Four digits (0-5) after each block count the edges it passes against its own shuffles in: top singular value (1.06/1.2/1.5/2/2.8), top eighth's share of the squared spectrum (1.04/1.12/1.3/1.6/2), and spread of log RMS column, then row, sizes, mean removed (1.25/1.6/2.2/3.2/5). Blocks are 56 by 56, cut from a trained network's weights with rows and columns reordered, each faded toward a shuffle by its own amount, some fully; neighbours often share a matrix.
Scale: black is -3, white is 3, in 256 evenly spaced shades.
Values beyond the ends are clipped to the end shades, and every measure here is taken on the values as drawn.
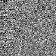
3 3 1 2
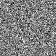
0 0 0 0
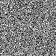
0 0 0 0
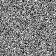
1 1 0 0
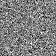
0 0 0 0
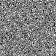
0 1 0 0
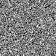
0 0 0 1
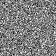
0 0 0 0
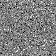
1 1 0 0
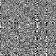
3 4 2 2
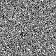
1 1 0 0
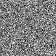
2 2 0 0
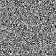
3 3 1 2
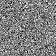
2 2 0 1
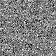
1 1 0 0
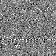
3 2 0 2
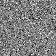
1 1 0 0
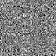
3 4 1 2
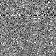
3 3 0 2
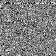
3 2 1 2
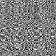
4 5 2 3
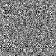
3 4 2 2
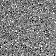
1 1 0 1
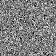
1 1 0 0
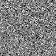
3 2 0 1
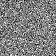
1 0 0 0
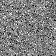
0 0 0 0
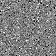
0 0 0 0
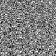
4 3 1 2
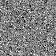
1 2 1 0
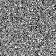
2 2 0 0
